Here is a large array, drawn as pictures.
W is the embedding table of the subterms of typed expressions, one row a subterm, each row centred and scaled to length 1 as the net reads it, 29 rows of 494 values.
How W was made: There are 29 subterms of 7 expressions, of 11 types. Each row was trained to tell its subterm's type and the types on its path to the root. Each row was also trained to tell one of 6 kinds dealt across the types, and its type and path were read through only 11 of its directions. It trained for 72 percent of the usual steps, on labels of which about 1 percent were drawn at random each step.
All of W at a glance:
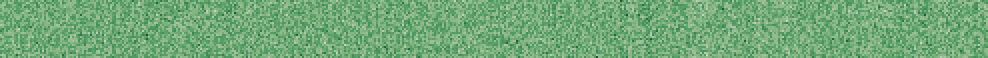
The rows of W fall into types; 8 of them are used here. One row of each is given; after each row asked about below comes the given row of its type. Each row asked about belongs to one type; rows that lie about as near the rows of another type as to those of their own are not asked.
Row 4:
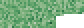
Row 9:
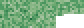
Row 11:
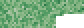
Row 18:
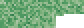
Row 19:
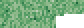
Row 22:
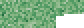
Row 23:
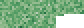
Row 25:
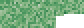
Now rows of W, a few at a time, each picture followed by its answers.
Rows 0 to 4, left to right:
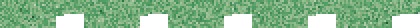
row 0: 22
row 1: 19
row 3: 18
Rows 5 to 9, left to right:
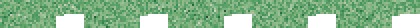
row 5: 19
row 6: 11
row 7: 4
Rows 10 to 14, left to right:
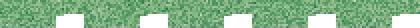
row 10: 18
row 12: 11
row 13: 25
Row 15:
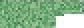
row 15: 22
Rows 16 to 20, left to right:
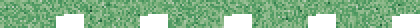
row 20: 19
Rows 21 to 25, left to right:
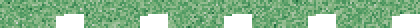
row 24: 25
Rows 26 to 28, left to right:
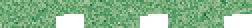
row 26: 4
